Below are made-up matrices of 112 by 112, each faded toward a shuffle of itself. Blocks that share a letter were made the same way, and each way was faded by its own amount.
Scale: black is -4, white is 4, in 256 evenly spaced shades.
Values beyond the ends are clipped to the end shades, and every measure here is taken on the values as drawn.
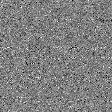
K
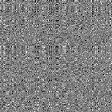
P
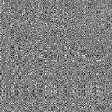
P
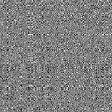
P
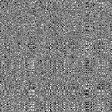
P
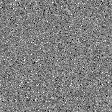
K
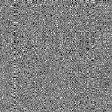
P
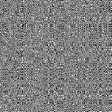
P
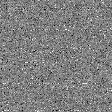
K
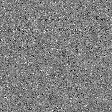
K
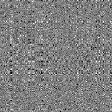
P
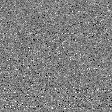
K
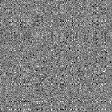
P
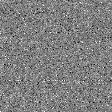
K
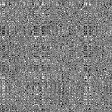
P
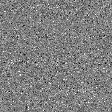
K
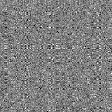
P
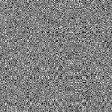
P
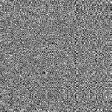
P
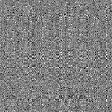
P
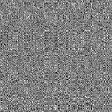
P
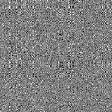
P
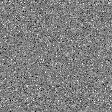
K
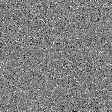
K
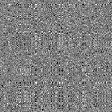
P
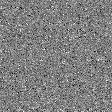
K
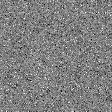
K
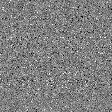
K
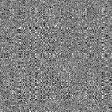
P
